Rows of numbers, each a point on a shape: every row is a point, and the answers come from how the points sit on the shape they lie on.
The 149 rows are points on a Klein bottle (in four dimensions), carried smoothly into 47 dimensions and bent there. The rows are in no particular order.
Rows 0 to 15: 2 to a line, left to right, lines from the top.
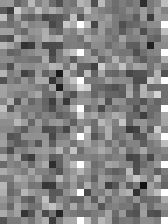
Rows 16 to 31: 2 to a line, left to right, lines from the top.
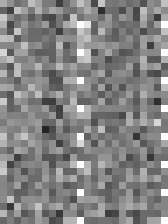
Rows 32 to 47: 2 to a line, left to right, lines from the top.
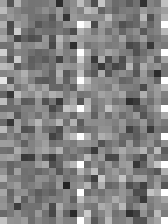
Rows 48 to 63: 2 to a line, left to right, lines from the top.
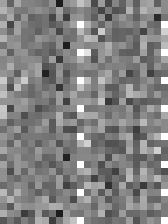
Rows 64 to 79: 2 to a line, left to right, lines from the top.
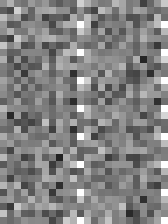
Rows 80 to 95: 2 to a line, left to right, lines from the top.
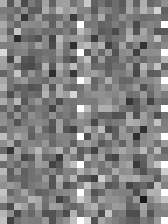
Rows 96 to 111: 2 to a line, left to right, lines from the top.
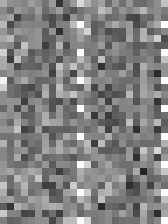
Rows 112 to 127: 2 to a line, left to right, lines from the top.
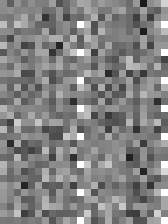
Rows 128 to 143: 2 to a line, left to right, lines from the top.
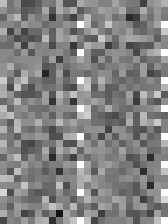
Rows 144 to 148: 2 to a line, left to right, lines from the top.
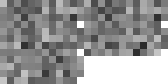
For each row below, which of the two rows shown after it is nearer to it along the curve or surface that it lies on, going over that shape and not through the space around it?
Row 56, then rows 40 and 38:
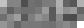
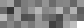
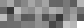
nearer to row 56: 40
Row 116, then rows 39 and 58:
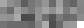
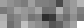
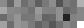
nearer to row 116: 39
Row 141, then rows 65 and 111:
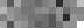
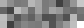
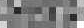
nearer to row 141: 65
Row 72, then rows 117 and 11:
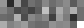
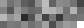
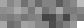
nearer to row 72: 117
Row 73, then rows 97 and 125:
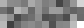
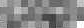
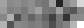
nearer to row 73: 125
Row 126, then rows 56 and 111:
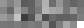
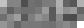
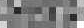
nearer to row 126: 56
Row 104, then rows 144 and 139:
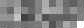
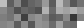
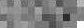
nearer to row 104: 144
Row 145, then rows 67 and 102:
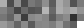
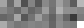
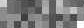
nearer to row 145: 102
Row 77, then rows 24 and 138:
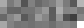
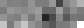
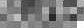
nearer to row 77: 138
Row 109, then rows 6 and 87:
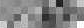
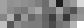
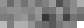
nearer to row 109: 6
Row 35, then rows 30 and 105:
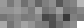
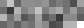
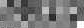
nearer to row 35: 30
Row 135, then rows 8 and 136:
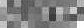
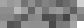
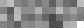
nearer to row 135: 8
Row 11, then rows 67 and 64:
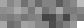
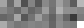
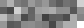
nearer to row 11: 64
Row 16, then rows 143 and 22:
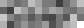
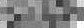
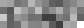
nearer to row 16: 143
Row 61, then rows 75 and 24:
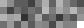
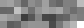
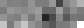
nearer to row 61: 75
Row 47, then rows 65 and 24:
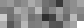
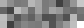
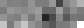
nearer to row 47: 24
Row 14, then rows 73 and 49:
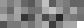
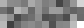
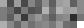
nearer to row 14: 49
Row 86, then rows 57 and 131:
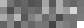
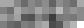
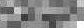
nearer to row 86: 57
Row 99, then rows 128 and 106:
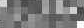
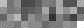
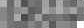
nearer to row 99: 128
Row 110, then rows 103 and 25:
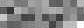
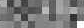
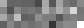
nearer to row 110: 25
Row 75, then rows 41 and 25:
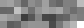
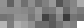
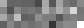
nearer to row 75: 41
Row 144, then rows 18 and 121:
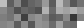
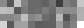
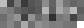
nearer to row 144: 121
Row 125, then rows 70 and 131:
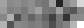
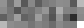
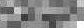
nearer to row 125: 131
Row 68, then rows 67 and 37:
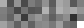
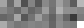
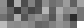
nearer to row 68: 37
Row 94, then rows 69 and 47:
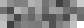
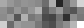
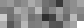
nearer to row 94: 69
